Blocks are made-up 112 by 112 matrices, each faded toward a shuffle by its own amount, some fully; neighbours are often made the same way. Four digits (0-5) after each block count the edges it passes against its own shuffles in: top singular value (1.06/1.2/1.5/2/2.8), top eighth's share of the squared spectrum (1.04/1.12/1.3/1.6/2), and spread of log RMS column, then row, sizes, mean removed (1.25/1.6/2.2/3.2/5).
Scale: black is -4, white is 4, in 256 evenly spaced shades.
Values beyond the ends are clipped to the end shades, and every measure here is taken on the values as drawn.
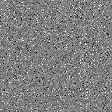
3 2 1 1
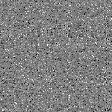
4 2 1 1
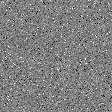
0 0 0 0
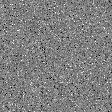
0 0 0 0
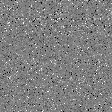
3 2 0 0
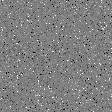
0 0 0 0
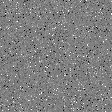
1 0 0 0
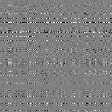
5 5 2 4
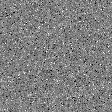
2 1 0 0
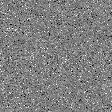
2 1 0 0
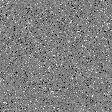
0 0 0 0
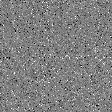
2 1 1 0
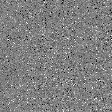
2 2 2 1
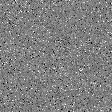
0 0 0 0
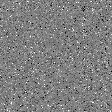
1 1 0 0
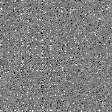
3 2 2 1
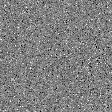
2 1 0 0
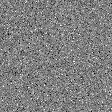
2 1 0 0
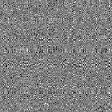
5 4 3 3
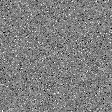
2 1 0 0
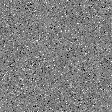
2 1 0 0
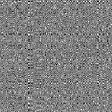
5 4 3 3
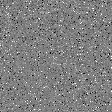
3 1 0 0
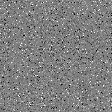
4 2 1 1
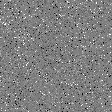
2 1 0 0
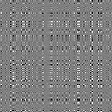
5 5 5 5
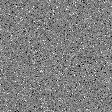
0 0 0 0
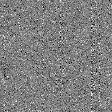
2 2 3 0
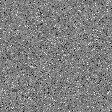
0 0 0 0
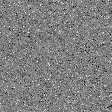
0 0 0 0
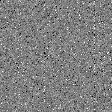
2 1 2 0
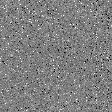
1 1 1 0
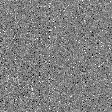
1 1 2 0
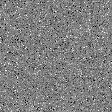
1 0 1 0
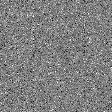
1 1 2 0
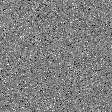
1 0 0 0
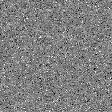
3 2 0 0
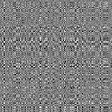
5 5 4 4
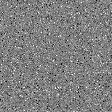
3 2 0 0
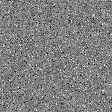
2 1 0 0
